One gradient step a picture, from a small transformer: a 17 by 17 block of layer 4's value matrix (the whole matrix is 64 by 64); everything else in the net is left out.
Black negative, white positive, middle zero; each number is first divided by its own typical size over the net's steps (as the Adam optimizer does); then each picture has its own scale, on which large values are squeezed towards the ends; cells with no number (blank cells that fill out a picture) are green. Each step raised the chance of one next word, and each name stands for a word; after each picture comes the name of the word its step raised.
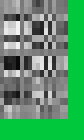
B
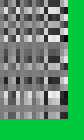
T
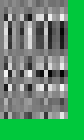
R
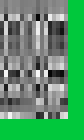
R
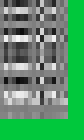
T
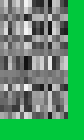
B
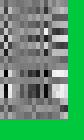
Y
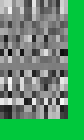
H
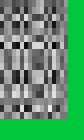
H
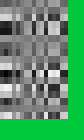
R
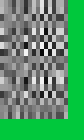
H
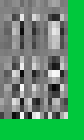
R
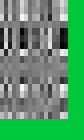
Y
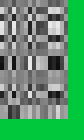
B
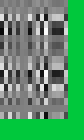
R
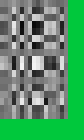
B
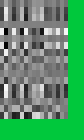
Y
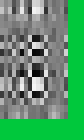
H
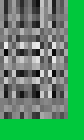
Y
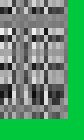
T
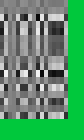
R
